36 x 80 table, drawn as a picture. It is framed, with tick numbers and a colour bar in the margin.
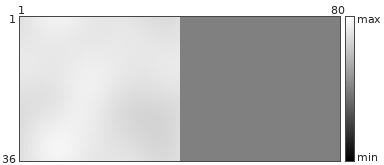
The table splits into one row of 2 panels. Panel 1,1: very high, smooth, faint in contrast. Panel 1,2: middling, flat.
